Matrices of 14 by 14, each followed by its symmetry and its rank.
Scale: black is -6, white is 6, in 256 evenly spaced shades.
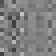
neither, rank three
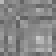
symmetric, rank three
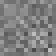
symmetric, rank three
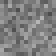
neither, full rank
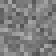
neither, full rank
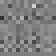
neither, rank three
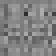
neither, rank three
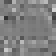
neither, rank three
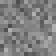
neither, full rank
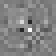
symmetric, rank three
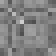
symmetric, rank three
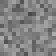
neither, full rank
